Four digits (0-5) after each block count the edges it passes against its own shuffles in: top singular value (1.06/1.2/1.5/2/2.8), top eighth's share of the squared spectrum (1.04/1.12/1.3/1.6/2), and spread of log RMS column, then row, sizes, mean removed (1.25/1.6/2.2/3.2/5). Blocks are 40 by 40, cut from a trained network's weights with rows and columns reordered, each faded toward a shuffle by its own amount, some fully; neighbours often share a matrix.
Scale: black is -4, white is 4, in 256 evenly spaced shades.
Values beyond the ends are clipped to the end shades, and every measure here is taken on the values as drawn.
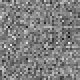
2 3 1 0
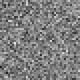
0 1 0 0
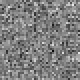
3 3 2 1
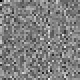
3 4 2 0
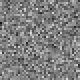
0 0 0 0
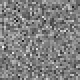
1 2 0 0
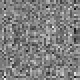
3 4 2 1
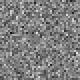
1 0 0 0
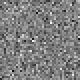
1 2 0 0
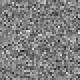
1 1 0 0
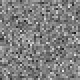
1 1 0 0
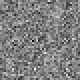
2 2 0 0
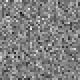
1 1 0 0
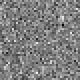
0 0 0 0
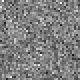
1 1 0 0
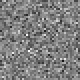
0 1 0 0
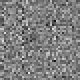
3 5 2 1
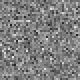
0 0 0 0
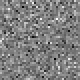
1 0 0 0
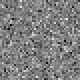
1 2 0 0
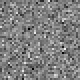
1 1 0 0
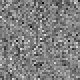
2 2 1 0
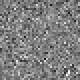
1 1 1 0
